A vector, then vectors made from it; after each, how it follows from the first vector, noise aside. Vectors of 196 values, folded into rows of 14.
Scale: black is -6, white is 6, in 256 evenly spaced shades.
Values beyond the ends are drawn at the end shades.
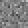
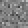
copied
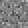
copied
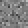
copied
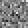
scaled up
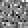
scaled up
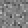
wrapped around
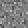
wrapped around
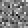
scaled up
